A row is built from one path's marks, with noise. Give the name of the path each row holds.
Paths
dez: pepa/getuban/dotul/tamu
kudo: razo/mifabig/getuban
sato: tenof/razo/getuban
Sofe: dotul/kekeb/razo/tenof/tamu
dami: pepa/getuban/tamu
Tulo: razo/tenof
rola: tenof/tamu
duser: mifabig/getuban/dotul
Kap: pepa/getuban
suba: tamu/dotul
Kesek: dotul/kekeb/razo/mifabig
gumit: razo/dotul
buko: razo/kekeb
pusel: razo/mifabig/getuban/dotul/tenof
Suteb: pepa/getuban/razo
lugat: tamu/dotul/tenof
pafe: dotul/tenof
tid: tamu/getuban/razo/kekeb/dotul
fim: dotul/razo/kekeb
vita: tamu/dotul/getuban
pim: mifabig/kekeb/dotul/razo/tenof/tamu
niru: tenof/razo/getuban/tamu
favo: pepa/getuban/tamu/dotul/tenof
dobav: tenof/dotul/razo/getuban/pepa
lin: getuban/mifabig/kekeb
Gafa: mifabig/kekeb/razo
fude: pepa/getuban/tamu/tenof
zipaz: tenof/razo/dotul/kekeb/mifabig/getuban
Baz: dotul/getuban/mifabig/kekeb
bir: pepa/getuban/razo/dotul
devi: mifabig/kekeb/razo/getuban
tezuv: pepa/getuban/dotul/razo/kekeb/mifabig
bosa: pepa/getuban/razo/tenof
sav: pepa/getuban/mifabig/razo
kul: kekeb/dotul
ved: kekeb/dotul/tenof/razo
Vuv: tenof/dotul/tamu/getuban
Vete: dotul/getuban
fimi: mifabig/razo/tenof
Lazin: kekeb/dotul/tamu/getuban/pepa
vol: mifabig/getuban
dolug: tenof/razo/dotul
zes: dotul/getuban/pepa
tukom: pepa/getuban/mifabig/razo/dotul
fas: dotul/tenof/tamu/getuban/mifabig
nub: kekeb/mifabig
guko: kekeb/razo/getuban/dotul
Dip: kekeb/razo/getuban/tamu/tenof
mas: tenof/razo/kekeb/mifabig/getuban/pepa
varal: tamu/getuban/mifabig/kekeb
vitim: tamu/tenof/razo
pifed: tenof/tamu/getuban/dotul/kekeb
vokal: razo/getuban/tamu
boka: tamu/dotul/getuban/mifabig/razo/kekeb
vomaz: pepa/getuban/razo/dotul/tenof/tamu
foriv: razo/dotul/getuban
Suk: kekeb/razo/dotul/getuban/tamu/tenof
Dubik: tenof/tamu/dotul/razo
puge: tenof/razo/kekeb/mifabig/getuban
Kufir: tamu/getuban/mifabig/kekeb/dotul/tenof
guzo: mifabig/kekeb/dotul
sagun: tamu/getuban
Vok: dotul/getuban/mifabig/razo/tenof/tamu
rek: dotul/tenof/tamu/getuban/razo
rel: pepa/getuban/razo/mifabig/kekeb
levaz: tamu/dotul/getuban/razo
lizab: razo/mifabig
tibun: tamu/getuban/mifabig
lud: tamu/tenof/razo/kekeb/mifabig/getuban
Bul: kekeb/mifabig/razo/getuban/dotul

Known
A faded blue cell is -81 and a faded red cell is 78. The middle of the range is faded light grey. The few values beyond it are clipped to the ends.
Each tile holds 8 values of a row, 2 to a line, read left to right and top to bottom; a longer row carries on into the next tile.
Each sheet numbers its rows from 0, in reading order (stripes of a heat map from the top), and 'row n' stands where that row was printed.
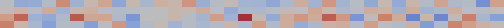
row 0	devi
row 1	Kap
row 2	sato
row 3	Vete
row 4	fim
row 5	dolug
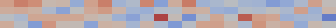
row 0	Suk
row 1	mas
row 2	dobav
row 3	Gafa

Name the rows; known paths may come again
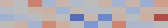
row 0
pim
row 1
zes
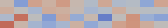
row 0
varal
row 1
dolug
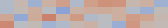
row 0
guko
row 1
Suk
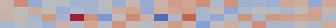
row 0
sato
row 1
fim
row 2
lud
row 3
vita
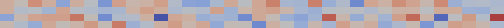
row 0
Vuv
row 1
guzo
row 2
Gafa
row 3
mas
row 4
Baz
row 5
dobav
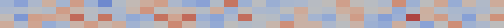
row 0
Vete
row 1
vol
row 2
devi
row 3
fimi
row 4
puge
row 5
Kap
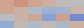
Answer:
Lazin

